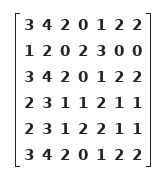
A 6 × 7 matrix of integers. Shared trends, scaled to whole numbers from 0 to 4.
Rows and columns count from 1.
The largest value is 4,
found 3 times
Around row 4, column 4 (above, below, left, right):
0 2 1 2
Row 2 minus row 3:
-2 -2 -2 2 2 -2 -2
